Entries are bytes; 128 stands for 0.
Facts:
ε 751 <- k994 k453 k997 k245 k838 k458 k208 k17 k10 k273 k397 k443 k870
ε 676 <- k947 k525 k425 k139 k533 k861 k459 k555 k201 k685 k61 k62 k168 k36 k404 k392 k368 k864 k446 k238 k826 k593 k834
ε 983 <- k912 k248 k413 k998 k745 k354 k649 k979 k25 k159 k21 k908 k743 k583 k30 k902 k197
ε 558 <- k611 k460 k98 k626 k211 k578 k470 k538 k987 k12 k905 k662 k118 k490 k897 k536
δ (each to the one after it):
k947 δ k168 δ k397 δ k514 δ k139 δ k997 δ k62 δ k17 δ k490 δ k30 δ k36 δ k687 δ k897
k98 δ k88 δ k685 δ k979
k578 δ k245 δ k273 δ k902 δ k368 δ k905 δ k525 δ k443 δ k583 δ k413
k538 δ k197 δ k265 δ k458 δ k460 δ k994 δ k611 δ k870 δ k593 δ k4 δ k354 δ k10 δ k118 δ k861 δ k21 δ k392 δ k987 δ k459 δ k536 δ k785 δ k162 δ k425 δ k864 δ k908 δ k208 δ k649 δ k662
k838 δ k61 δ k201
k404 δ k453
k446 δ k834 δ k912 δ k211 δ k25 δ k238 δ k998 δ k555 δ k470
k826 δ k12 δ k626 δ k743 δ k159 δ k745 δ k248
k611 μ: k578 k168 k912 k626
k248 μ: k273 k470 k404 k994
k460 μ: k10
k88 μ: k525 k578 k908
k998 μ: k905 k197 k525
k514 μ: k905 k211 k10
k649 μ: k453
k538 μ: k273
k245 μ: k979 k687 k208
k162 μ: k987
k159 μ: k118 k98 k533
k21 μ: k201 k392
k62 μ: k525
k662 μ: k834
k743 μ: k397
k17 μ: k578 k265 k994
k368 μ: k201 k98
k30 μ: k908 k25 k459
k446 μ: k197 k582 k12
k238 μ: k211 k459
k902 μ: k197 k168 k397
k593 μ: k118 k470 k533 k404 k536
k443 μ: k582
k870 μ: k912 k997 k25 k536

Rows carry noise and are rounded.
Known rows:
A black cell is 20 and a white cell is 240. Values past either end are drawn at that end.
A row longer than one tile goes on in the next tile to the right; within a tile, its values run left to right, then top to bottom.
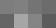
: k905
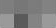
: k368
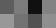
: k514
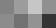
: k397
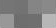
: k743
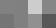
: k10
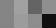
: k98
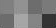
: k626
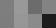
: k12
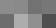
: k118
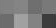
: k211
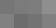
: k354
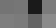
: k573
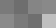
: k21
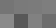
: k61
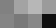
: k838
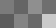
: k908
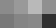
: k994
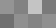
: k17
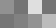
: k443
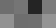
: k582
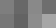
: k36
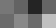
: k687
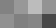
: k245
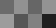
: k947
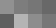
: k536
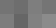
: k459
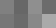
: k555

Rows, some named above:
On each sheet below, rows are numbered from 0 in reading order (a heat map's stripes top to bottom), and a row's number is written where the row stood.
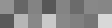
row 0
k662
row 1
k159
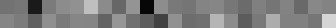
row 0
k573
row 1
k870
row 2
k265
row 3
k743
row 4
k238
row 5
k159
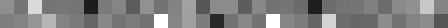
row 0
k443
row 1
k573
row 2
k649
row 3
k538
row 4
k248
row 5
k162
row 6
k525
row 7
k997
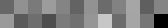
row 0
k197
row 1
k201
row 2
k578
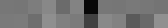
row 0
k25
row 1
k88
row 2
k62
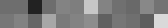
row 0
k785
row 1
k10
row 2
k998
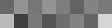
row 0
k446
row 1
k30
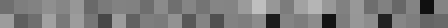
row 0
k902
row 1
k611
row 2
k593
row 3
k139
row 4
k458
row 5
k838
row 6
k12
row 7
k4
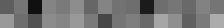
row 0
k514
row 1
k460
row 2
k785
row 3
k238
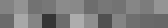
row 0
k626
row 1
k118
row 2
k912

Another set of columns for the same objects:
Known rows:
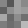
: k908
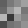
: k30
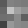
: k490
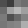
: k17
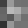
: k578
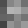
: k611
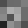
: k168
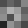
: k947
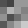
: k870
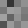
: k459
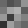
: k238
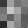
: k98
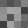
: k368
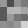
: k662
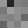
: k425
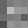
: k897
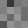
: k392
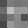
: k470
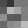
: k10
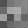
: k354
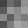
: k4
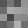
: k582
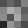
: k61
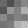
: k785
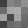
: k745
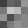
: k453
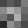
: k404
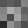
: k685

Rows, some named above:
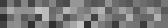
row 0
k538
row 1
k446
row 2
k870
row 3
k238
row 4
k525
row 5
k525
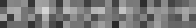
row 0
k912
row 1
k902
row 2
k578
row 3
k245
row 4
k626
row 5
k265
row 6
k248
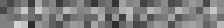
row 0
k162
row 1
k12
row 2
k458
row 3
k593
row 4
k197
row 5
k458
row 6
k997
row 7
k649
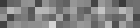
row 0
k838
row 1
k662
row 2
k21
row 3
k649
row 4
k593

